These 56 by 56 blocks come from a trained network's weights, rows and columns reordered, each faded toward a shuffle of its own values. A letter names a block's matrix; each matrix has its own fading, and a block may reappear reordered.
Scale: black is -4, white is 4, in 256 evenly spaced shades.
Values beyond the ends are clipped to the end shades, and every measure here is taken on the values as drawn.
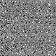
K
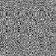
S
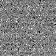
K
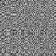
S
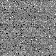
K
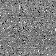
K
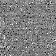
K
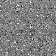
K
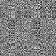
S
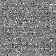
K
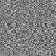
S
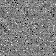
K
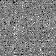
K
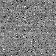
K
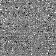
K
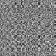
S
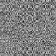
S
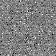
K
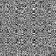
S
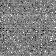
K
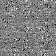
K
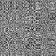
S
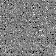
K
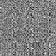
S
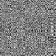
S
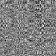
S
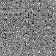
K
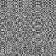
S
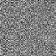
S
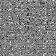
K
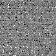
K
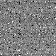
K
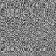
S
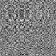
S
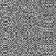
S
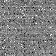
K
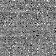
K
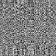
S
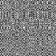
S
